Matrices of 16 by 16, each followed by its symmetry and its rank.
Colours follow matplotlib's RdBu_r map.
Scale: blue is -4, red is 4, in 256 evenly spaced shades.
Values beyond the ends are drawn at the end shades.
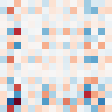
neither, rank two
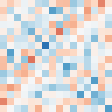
symmetric, full rank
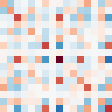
symmetric, rank three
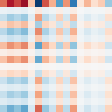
neither, rank one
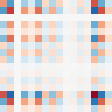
symmetric, rank one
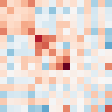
symmetric, rank three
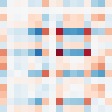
neither, rank two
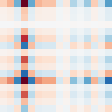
neither, rank one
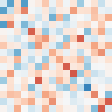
symmetric, full rank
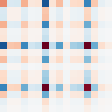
symmetric, rank one
